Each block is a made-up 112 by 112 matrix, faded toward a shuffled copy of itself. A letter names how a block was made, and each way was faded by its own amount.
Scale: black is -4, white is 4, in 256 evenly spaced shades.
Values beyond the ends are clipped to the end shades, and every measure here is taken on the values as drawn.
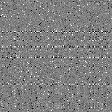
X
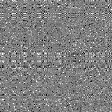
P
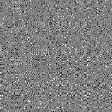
P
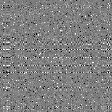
X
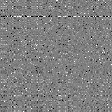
X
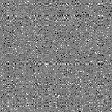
P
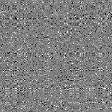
X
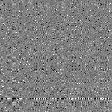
P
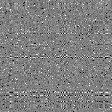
X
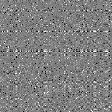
X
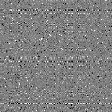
X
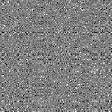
P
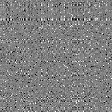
X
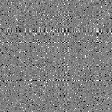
X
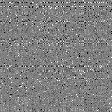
X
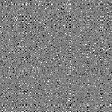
P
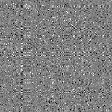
P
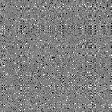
P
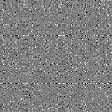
P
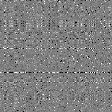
X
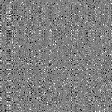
P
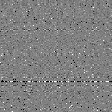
X
